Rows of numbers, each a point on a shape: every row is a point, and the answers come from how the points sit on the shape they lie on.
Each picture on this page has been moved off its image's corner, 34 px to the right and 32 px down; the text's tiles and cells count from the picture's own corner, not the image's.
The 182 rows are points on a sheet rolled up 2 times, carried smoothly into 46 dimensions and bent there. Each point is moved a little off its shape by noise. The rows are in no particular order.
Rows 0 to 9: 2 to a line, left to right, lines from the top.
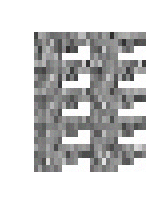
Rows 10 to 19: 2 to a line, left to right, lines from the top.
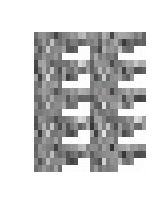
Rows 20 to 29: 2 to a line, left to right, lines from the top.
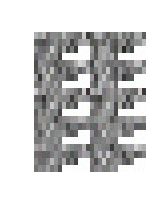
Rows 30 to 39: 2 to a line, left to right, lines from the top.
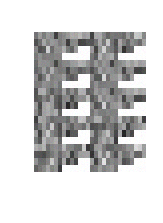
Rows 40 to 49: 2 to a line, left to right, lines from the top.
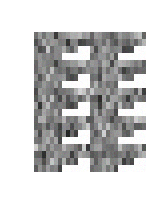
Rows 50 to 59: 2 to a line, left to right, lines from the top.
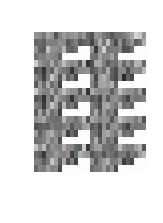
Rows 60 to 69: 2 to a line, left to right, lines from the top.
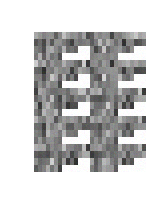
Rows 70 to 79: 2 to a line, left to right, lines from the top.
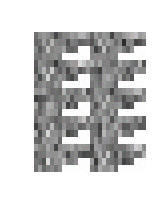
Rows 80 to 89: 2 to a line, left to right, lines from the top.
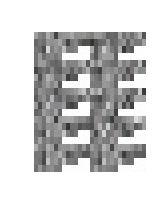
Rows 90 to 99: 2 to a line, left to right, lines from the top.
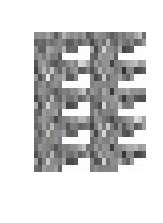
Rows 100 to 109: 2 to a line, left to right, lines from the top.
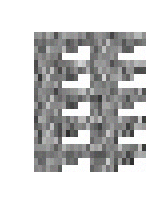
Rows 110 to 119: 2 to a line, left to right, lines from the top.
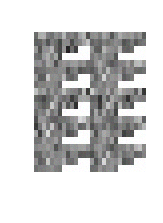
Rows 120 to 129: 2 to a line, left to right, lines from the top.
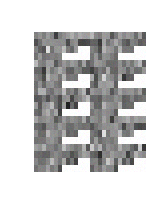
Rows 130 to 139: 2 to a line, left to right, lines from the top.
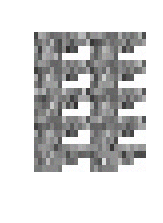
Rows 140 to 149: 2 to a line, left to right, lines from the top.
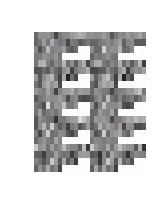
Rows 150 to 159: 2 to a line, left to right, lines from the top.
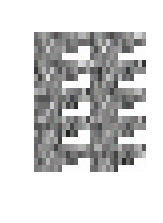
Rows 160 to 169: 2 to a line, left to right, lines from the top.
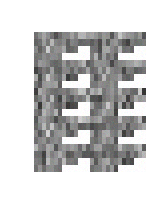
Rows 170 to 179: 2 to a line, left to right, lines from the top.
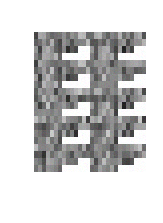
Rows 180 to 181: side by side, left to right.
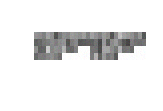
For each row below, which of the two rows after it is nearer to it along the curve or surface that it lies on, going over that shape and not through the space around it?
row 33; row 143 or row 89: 89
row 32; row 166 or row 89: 89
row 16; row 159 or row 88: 159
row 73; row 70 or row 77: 77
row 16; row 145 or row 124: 124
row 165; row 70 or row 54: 54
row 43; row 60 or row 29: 60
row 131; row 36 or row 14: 14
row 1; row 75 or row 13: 13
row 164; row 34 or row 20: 34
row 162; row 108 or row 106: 108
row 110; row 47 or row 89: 47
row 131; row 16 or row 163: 163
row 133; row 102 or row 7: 7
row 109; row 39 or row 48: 48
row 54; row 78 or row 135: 78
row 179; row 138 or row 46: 138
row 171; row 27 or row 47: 47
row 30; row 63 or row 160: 63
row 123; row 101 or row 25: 101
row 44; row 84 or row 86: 86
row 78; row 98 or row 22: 22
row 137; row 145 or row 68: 145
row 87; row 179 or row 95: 95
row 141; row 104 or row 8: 104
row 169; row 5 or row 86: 86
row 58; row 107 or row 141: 107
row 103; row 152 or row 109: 152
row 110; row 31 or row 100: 31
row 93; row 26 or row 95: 95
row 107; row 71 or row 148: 148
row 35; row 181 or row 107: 181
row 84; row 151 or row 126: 126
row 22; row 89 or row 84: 89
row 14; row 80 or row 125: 125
